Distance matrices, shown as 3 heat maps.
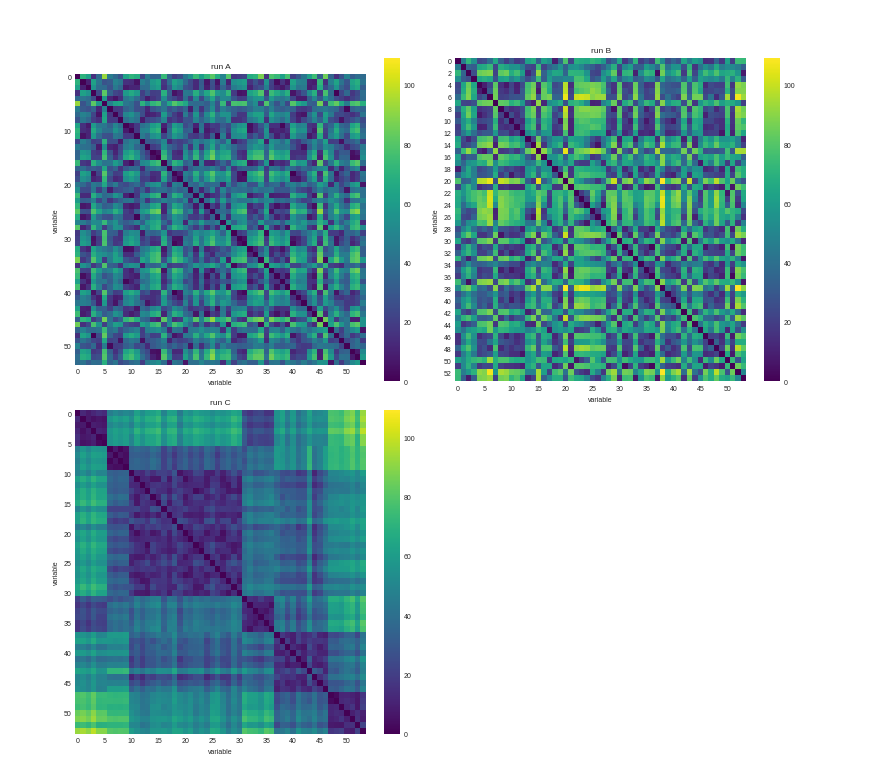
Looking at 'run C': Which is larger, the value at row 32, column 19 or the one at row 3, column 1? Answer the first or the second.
the first
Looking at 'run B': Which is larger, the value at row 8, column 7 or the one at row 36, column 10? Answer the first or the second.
the first
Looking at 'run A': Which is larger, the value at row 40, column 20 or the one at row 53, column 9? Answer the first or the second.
the first
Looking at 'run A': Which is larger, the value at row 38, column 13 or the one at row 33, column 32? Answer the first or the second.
the first
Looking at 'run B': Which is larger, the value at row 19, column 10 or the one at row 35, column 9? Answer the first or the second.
the second
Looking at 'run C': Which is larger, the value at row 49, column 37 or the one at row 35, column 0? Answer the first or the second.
the first
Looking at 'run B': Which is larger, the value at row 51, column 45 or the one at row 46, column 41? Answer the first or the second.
the first
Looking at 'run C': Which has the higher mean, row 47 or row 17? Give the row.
47
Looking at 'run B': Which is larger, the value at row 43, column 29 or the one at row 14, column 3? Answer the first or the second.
the second
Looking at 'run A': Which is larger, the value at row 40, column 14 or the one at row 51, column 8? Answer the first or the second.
the second
